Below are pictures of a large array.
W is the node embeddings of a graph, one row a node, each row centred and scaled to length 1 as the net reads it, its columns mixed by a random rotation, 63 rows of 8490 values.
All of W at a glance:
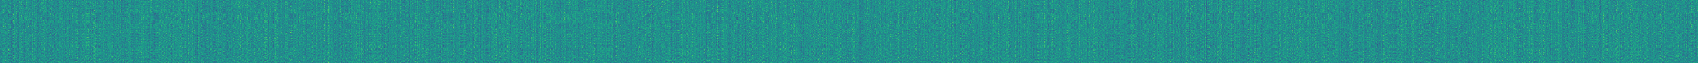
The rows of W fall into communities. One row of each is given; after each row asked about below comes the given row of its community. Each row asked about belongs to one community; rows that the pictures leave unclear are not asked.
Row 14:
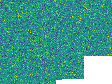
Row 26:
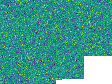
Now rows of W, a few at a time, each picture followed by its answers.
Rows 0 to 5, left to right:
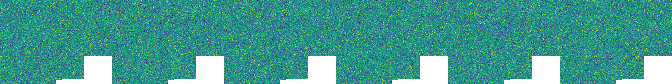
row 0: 26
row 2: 14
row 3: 26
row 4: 14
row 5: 26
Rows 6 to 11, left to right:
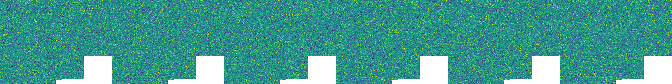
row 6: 26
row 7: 26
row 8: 14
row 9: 26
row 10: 26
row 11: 26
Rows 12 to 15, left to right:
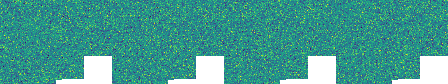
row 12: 26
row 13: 14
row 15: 14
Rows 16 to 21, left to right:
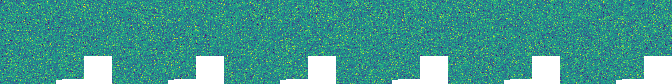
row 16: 14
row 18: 14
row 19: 26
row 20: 14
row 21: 14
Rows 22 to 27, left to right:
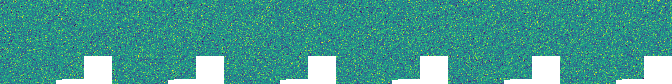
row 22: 14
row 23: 14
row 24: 26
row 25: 26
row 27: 26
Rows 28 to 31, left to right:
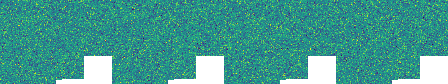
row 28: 26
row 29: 14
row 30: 26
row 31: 14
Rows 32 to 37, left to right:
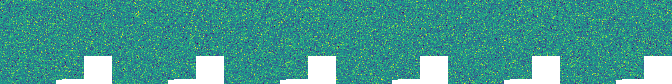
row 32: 26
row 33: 14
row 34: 14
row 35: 26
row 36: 14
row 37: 14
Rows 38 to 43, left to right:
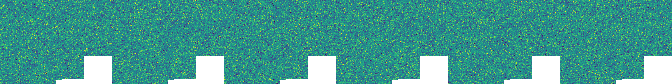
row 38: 26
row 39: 14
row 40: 26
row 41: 14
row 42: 14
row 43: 26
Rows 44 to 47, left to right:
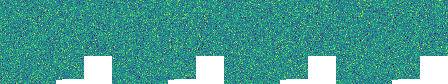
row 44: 14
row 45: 14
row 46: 14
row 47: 14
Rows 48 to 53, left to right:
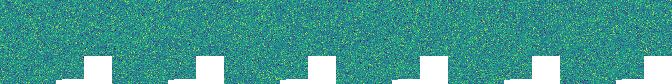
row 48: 26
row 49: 26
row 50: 26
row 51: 14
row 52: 26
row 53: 26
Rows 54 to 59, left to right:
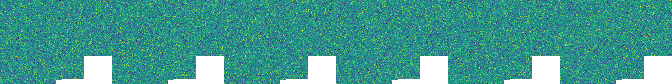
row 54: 26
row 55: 14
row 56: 26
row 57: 14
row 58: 14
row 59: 26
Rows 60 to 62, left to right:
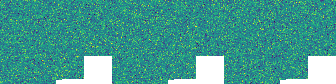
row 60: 26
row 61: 14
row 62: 26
